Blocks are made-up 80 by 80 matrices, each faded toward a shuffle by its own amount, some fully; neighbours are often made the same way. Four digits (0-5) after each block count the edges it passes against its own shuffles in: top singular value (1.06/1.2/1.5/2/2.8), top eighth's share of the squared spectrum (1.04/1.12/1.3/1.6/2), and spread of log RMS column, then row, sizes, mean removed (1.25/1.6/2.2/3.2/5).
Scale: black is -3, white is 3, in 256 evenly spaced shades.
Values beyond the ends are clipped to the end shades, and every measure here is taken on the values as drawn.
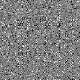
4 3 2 2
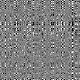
5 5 4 3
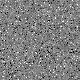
2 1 0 1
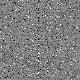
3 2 1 0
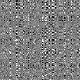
5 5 4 3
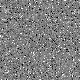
2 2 0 0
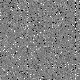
3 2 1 0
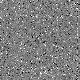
2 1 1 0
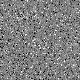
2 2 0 1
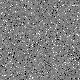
0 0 0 0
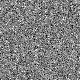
0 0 0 0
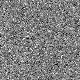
0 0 0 0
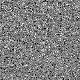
2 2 1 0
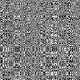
4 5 4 3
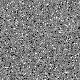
1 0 0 0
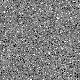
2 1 0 0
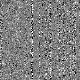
2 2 3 0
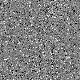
0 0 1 0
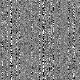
2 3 4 0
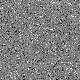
0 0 0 0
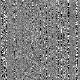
2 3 4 0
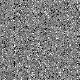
1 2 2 0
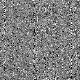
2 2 3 0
